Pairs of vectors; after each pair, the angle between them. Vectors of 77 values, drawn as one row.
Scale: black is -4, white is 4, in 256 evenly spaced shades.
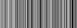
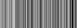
nearly parallel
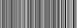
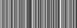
partly aligned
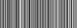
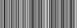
orthogonal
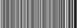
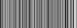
nearly opposite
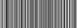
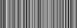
nearly opposite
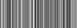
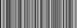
partly aligned
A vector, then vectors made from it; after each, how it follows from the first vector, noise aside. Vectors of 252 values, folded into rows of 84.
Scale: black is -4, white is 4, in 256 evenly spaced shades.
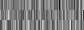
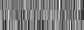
sign-scrambled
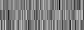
sign-scrambled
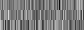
sign-scrambled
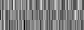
reversed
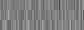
shrunk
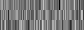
sign-scrambled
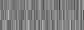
shrunk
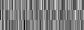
reversed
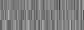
shrunk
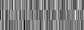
reversed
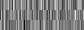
reversed
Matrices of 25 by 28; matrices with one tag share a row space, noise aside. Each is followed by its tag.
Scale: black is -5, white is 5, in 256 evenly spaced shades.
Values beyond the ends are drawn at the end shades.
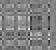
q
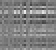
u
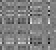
q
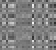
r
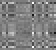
r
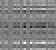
u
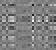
r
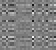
r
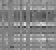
u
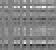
u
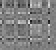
q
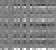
u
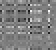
q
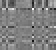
r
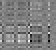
q
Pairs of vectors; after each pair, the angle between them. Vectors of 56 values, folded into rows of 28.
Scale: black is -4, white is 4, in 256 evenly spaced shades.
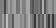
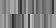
orthogonal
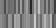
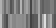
partly aligned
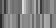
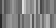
nearly parallel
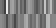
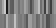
nearly opposite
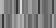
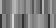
orthogonal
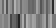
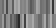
nearly parallel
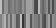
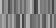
nearly parallel
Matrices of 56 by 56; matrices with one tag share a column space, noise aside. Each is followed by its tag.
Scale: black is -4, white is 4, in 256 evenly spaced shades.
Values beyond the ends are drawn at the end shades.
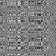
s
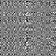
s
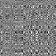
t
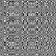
s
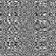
s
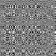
t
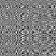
t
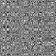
s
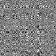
t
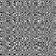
s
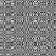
s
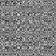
s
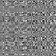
s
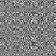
s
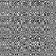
s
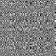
s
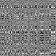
t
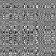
t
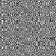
s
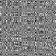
s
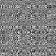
t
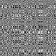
t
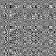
t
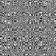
s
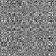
s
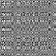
s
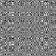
s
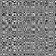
s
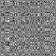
s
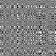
t
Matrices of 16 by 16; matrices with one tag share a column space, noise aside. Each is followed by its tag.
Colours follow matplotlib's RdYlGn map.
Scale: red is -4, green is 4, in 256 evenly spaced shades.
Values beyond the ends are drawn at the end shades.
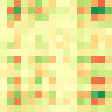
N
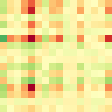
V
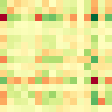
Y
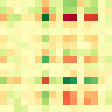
Y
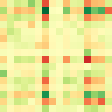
N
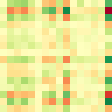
N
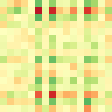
N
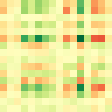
V
